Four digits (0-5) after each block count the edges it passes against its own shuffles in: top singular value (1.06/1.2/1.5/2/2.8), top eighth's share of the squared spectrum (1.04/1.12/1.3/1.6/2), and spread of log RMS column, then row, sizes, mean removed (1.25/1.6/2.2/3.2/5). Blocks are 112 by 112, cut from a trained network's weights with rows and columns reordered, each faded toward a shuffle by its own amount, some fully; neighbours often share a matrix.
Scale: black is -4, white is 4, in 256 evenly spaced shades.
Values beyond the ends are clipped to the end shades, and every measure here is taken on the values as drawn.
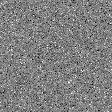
2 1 0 0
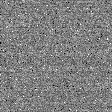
2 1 0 0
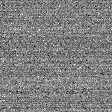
3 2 1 0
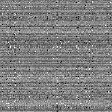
5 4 3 2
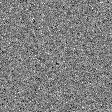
0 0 0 0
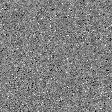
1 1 0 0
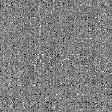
3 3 1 3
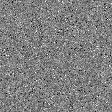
1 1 0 1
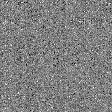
2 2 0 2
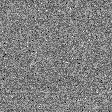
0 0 0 0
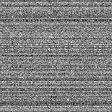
5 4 2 3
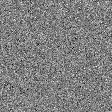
0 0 0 0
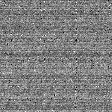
4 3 2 1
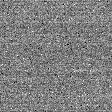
2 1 0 0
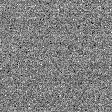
2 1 0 0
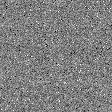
0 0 0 0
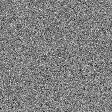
2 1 0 0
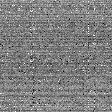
4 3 2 2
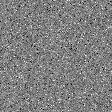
1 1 0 0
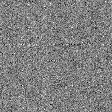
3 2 0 1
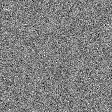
2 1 0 0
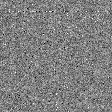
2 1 0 1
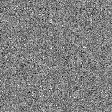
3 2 0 1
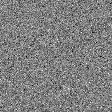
1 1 0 0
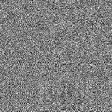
4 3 0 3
